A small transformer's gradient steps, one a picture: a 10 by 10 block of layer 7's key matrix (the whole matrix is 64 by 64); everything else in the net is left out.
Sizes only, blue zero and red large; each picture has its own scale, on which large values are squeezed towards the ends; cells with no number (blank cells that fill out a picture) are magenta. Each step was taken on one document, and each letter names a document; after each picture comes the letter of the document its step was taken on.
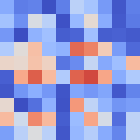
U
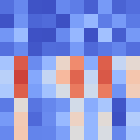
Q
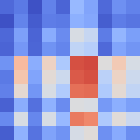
Q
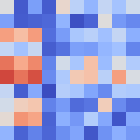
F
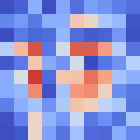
U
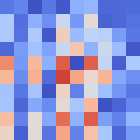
U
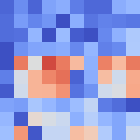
Q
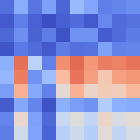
Q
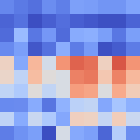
Q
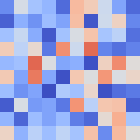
U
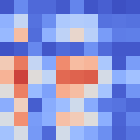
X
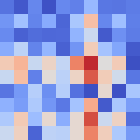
U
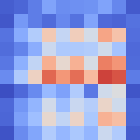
F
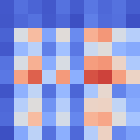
F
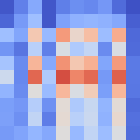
F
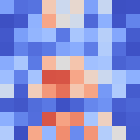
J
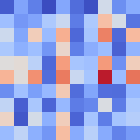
F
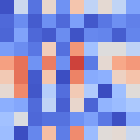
Q
